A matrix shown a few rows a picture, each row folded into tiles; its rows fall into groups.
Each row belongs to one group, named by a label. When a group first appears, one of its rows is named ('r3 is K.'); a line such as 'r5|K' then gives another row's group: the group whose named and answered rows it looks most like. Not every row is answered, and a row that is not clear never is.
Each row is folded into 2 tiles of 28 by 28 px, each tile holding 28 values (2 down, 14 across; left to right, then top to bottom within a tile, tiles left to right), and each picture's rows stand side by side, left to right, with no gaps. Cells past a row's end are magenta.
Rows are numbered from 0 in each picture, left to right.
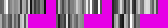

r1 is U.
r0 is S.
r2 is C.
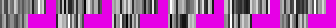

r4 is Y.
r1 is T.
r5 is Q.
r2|S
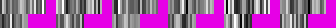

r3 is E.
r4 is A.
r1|A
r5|A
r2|Q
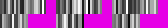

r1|U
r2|Q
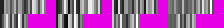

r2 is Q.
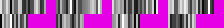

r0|A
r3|S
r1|E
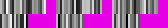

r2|Y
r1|Y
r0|A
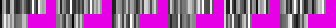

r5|E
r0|T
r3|U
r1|Q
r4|Q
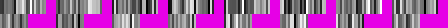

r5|Y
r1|C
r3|U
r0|U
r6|Y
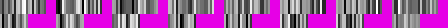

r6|S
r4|Y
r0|U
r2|Y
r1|U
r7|Q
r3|Y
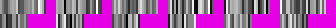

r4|T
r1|S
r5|A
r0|C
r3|T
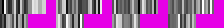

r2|T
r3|Q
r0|E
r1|A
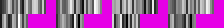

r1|E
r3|C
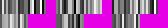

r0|T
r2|U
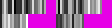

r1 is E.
